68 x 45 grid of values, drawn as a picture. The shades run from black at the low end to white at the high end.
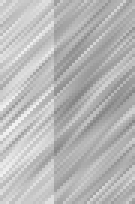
The left part is higher, up to a seam about 40% of the way across. Overall the values sit about 70% of the way up the scale. The histogram is bell-shaped. The grain runs diagonally up to the right.
